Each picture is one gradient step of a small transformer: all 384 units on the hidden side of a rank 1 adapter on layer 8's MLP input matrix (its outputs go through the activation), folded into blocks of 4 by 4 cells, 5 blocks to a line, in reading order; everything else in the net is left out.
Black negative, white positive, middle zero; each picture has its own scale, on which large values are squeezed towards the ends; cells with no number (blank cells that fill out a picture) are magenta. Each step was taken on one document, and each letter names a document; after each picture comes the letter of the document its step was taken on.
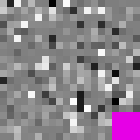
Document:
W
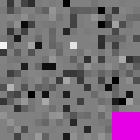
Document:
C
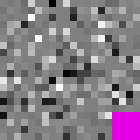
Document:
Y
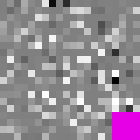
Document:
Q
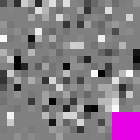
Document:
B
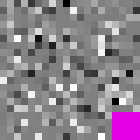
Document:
Y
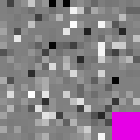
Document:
Q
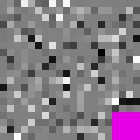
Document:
Q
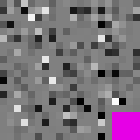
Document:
Y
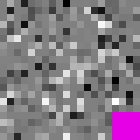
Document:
C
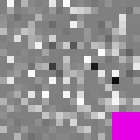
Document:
Q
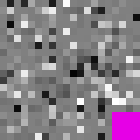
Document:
W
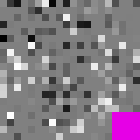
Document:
B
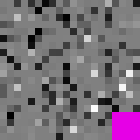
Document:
B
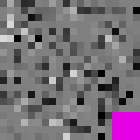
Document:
Y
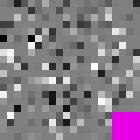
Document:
B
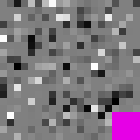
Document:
B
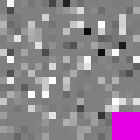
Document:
Q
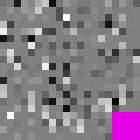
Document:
B
